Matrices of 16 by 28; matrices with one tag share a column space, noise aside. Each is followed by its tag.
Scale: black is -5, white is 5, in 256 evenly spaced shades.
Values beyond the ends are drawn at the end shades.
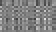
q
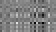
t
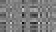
t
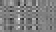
q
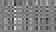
q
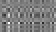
t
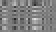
q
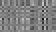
q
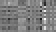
q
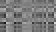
t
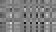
t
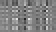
q
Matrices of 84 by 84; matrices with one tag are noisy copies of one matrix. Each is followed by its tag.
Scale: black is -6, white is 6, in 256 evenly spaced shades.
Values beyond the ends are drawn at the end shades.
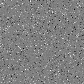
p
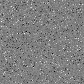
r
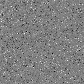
r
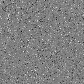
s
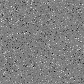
r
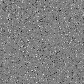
s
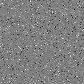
p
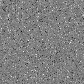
s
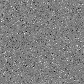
r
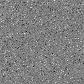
r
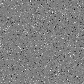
p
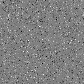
s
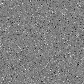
p
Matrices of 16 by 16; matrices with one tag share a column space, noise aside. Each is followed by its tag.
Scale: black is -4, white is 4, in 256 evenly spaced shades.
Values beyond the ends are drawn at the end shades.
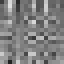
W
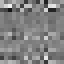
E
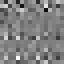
E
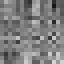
W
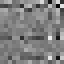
E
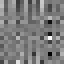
W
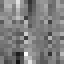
W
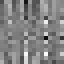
W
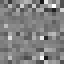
E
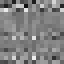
E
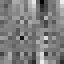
W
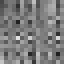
W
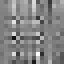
W
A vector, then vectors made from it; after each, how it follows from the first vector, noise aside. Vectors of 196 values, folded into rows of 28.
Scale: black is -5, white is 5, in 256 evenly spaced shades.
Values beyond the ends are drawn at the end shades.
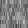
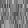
wrapped around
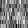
scaled up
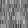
copied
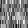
scaled up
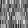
scaled up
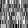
scaled up
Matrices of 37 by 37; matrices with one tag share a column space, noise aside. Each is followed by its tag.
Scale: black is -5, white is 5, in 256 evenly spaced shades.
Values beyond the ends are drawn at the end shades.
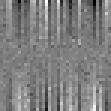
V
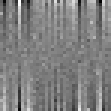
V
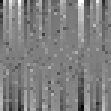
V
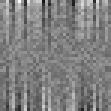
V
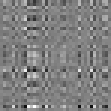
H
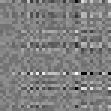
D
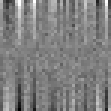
V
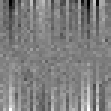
V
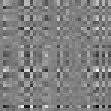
H
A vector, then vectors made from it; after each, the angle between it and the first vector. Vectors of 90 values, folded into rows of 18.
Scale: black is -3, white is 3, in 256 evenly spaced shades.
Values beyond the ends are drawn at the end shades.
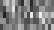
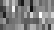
nearly parallel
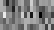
nearly opposite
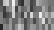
nearly parallel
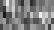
nearly parallel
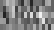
nearly parallel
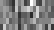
partly opposed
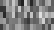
nearly parallel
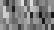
nearly opposite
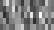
nearly parallel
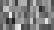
orthogonal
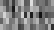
nearly opposite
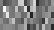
partly opposed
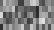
partly aligned
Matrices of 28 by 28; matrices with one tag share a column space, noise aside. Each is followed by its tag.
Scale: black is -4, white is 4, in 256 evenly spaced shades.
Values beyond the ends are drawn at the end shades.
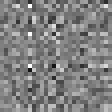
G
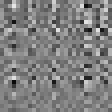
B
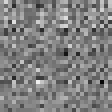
B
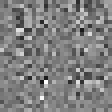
B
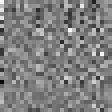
B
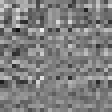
B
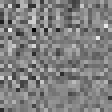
B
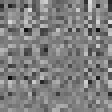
B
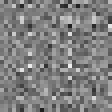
G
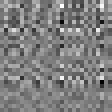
B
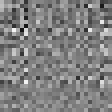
B
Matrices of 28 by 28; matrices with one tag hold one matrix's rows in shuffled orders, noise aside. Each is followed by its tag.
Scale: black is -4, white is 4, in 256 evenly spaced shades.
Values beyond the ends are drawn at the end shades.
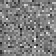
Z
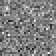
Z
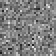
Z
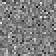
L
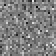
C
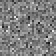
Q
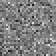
Z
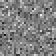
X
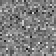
C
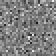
C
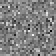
Q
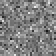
X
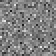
L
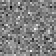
X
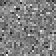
X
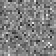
Z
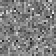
Q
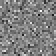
L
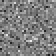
X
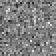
Z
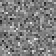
X
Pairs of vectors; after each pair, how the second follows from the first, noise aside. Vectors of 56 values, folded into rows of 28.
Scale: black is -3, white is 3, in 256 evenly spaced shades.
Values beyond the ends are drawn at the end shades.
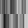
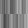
shrunk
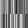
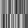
copied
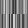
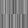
shrunk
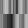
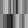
copied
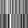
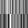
copied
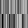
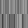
shrunk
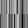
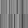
shrunk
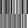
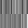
shrunk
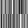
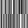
copied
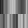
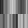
copied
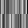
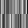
copied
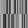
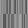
shrunk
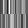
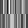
copied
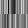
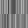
shrunk
